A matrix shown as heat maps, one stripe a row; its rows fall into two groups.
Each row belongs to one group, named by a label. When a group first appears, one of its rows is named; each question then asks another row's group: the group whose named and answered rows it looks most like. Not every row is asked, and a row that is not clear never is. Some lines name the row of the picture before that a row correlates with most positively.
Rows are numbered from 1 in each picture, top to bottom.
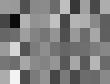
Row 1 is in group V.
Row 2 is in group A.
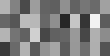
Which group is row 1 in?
V
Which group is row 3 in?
V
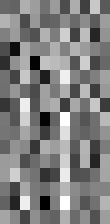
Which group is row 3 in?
V
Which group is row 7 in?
V
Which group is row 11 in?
V
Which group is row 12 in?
V
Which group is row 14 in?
A
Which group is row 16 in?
V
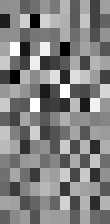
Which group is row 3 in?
V
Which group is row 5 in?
V
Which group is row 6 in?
A
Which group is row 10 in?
V
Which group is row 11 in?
V
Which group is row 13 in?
V
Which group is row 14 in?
A
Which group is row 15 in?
V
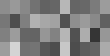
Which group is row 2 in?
A
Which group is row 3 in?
V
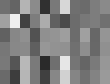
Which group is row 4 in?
V
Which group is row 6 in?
A
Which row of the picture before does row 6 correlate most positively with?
1
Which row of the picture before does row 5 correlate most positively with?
1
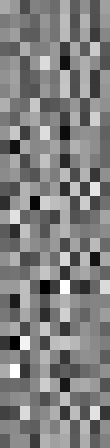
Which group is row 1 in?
V
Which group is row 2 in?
V
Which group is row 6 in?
V
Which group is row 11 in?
A
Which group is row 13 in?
V
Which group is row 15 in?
V
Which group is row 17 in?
A
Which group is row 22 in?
A
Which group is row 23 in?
A
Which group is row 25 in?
A
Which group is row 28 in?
A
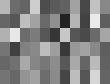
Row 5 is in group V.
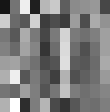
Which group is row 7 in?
A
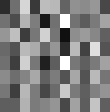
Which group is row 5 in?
A
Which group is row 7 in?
A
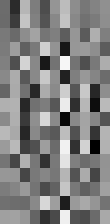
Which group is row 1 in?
A
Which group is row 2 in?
A
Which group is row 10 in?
V
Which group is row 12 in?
A
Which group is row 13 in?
V
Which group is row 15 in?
A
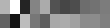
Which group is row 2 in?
A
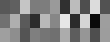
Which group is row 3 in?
V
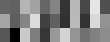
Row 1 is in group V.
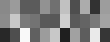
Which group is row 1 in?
V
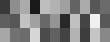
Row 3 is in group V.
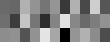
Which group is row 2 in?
A
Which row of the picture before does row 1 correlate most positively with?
2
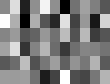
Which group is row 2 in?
V
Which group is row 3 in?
V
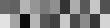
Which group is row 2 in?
V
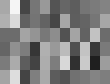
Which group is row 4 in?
V
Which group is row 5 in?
V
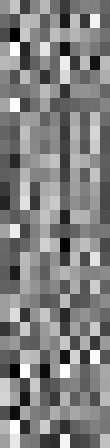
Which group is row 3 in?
A
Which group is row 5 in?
V
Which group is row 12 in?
A
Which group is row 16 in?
A
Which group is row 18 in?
A
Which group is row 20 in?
A
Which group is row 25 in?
V
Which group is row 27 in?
A
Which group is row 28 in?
V
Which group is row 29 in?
V
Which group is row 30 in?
A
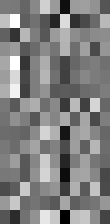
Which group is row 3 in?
A
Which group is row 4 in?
V
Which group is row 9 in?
V
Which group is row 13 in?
A
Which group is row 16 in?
A
